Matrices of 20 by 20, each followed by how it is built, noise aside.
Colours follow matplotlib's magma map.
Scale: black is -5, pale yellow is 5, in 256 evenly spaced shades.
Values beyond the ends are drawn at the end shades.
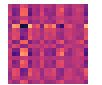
low rank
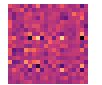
low rank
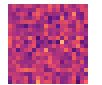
low rank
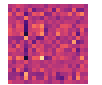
low rank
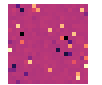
sparse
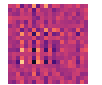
low rank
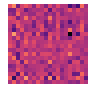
low rank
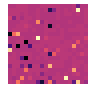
sparse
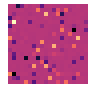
sparse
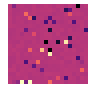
sparse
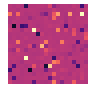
sparse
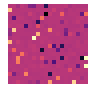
sparse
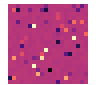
sparse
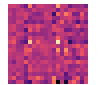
low rank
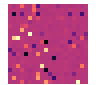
sparse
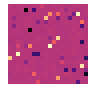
sparse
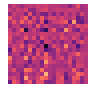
low rank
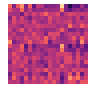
low rank
